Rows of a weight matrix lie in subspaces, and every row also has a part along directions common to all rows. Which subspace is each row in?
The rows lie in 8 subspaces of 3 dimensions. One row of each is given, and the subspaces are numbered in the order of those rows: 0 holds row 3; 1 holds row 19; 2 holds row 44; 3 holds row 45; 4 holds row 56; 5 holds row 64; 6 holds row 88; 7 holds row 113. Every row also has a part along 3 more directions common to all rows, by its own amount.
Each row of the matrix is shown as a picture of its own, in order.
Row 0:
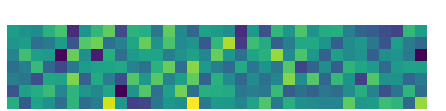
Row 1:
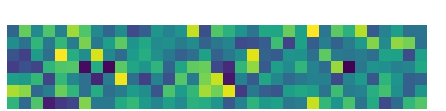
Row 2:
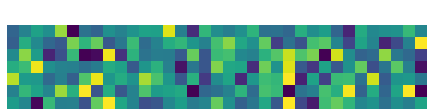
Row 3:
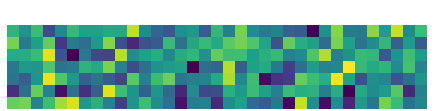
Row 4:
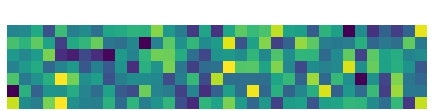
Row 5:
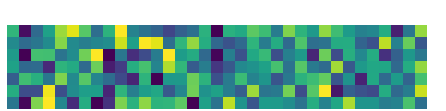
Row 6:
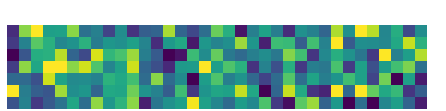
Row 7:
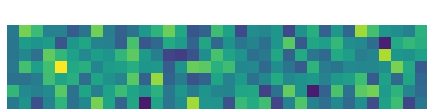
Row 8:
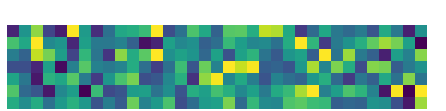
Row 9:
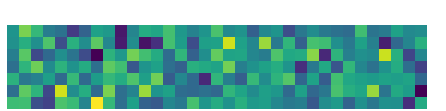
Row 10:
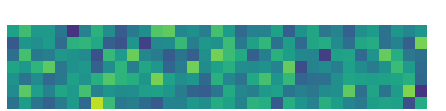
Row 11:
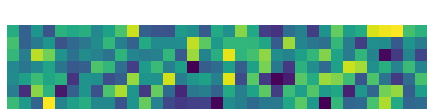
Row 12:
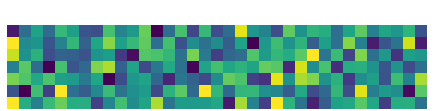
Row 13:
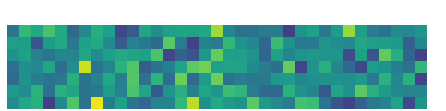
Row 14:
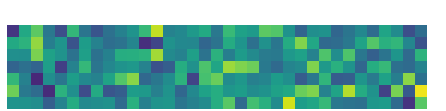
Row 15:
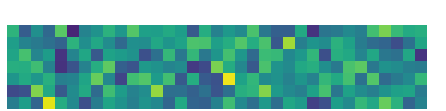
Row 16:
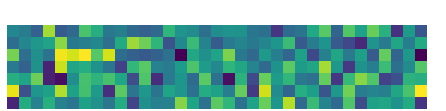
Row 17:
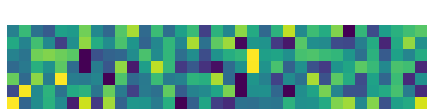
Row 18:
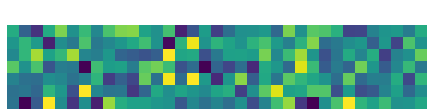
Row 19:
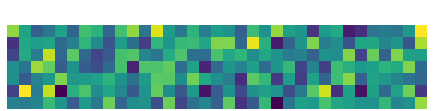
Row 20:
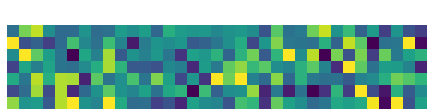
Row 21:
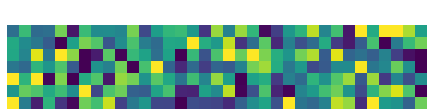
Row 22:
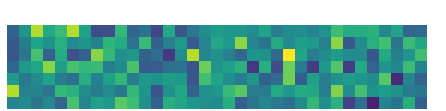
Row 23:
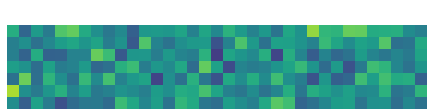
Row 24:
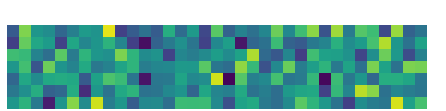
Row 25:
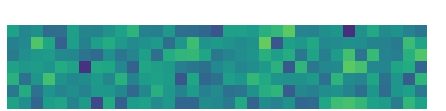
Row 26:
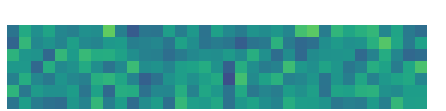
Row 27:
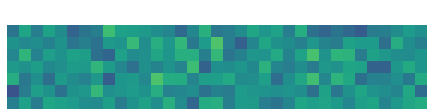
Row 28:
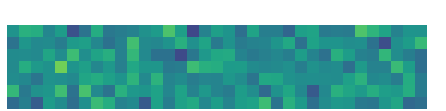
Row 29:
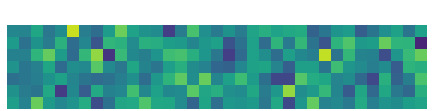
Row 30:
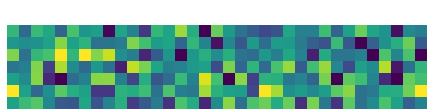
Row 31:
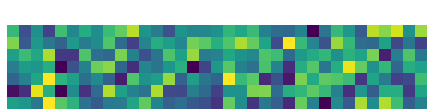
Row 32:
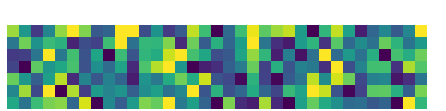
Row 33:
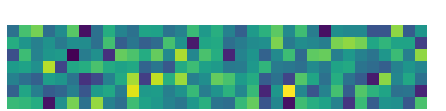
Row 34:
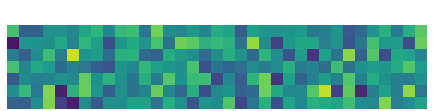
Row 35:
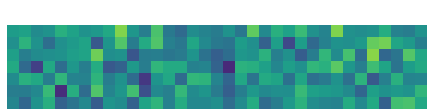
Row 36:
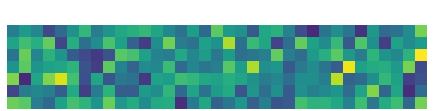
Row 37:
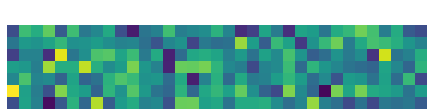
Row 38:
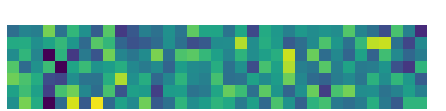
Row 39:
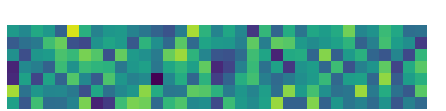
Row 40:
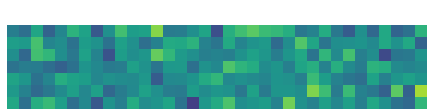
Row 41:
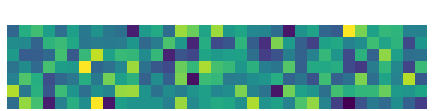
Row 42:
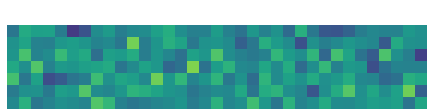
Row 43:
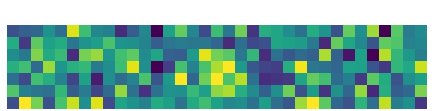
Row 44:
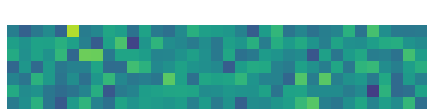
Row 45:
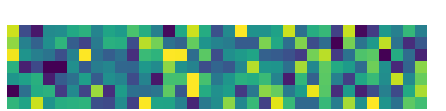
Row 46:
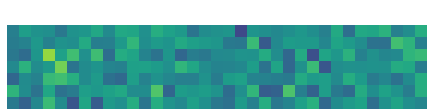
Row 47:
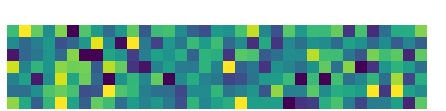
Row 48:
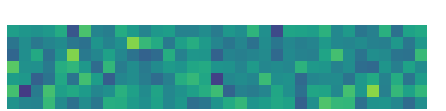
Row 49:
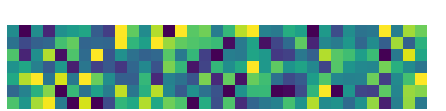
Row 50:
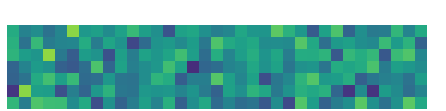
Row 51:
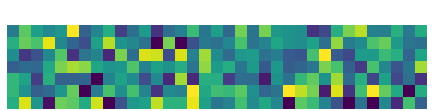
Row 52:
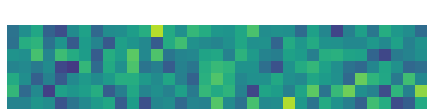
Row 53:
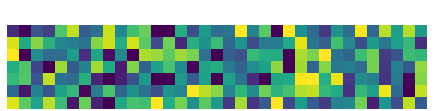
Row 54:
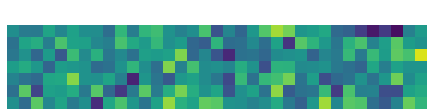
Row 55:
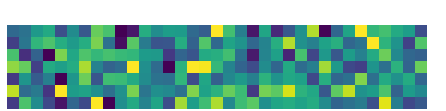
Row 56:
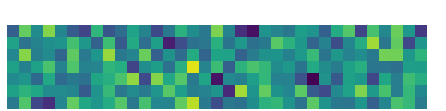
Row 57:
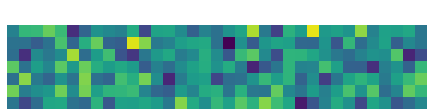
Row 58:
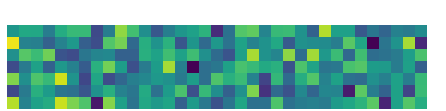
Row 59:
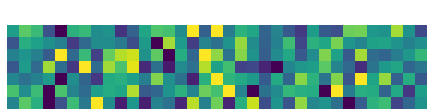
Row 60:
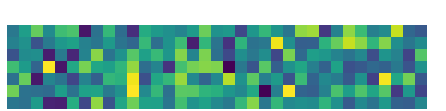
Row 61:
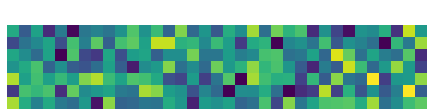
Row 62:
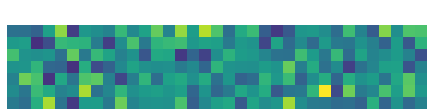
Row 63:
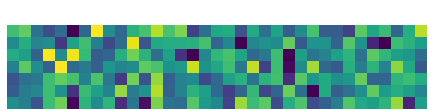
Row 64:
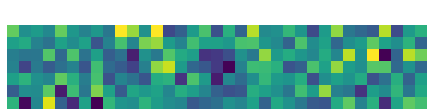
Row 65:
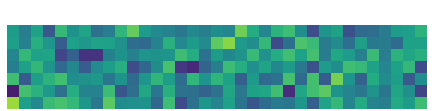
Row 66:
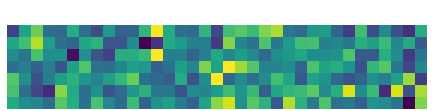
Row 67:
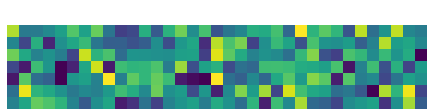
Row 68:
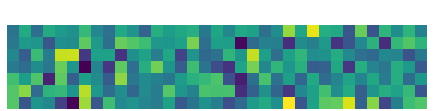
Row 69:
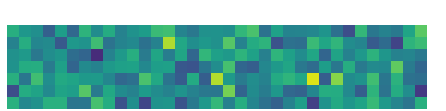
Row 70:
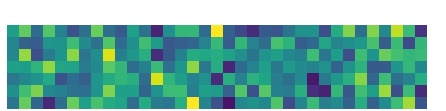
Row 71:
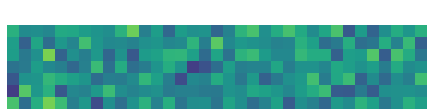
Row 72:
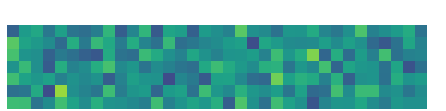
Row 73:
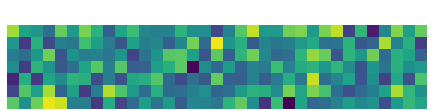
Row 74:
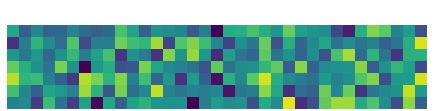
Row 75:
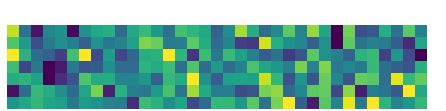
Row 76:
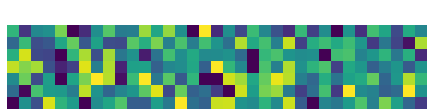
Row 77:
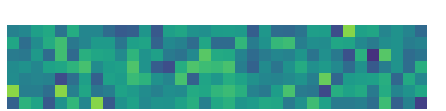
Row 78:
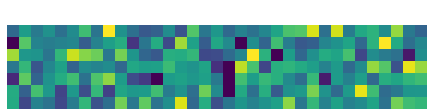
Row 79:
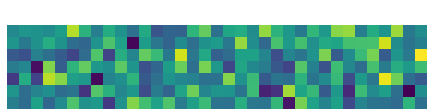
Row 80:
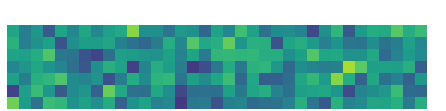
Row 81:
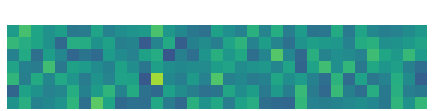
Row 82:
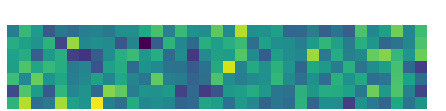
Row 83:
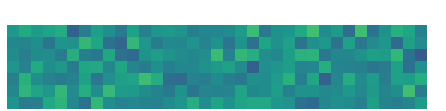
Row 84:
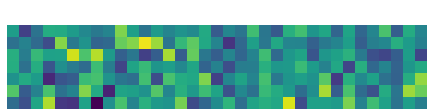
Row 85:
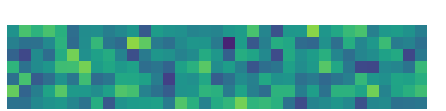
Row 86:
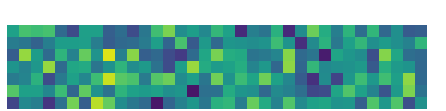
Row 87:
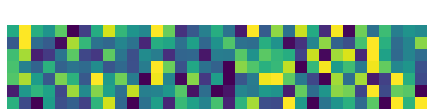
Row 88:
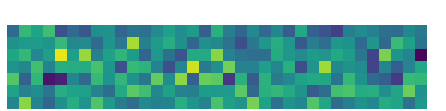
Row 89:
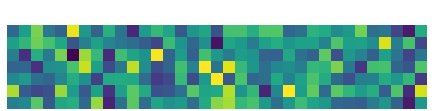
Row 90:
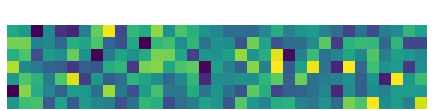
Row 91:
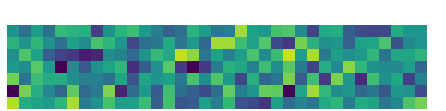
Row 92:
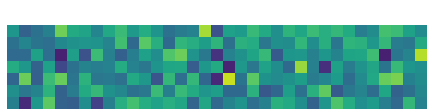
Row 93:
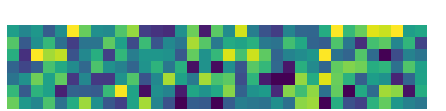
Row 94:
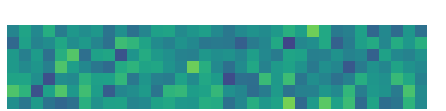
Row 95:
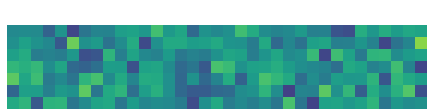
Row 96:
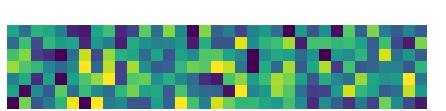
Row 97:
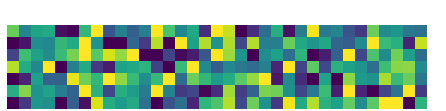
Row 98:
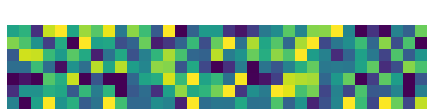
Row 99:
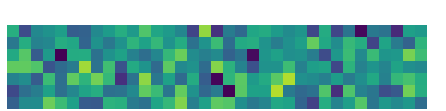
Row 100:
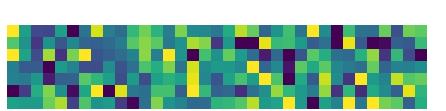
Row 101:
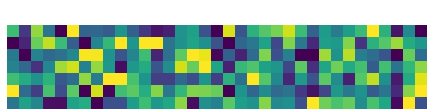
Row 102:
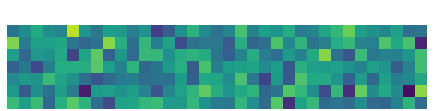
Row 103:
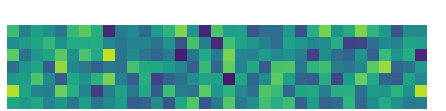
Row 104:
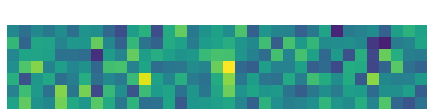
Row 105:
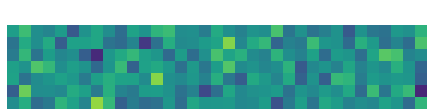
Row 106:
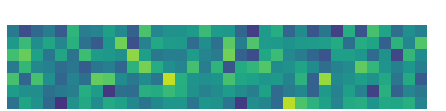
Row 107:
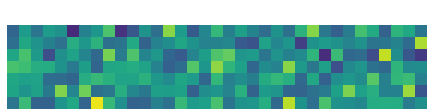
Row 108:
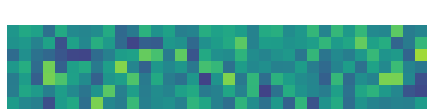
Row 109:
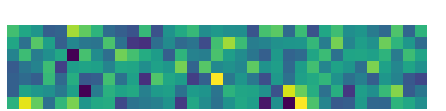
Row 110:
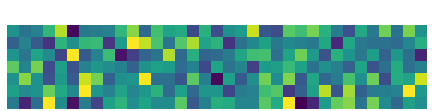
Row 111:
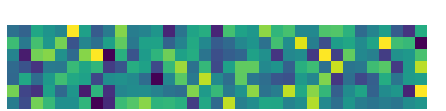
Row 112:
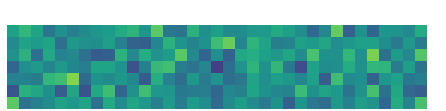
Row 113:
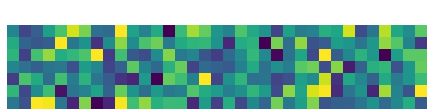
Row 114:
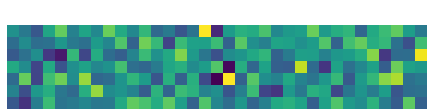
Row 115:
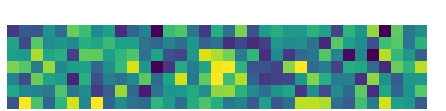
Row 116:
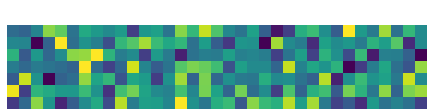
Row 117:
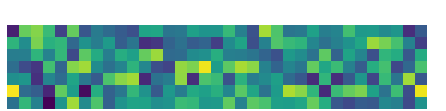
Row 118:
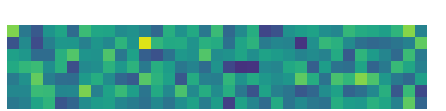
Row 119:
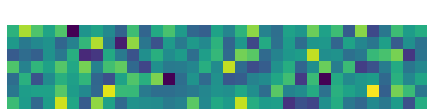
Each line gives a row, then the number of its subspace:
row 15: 0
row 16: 6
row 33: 6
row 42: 6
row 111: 4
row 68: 0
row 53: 1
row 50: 2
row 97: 1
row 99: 0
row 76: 0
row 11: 0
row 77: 5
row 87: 5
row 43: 5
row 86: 1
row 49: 7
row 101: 7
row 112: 5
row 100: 3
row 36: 2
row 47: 2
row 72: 1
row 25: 7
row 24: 5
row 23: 6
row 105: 1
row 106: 2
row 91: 3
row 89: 4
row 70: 4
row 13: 7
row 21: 0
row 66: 4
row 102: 1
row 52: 4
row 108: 6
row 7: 3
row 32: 1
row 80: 0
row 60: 6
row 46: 3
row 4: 4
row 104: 5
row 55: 1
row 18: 7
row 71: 2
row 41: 7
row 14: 4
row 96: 0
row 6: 3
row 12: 1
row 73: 2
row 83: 2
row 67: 2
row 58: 1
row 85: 2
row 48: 2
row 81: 5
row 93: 0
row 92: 6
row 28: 3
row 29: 6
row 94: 0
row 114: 6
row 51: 1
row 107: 5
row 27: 6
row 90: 3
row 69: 4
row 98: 7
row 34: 1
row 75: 3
